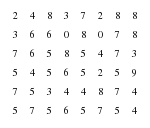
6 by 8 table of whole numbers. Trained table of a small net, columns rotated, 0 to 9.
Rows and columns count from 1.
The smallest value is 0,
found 2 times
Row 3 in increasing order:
3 4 5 5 6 7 7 8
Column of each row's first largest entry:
3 5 4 8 6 2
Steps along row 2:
up same down up down up up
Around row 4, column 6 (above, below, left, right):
4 8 5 5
